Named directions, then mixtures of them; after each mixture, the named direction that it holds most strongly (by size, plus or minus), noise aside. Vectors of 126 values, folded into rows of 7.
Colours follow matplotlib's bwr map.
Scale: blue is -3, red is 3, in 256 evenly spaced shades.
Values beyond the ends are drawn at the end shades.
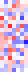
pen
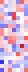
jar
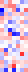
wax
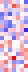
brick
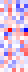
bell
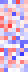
pen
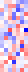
bell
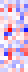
bell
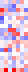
wax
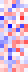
pen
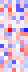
bell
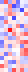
bell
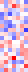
brick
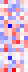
pen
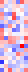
jar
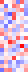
jar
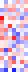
pen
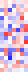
pen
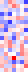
brick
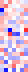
wax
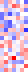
brick
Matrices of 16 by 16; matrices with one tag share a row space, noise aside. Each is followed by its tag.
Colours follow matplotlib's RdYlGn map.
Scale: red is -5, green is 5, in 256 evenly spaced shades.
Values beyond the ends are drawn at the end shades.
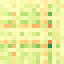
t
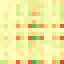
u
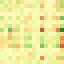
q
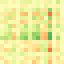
t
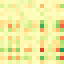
q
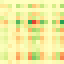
u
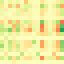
q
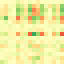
u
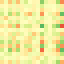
q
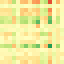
t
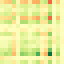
t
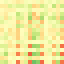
u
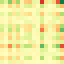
q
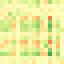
t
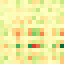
u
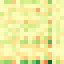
t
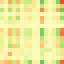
q
